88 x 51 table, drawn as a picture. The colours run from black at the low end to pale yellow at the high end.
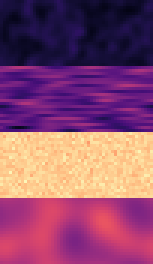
The table splits into 4 rows of 1 panel. Panel 1,1: very low, blotchy, faint in contrast. Panel 2,1: low, streaked across. Panel 3,1: very high, fine-grained, faint in contrast. Panel 4,1: middling, smooth.
